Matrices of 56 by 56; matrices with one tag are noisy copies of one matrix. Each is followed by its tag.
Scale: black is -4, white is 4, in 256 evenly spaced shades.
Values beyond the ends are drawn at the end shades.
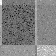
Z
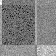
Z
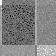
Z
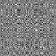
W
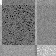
Z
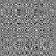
W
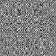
W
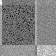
Z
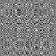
W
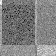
Z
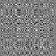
W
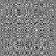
W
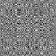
W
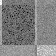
Z
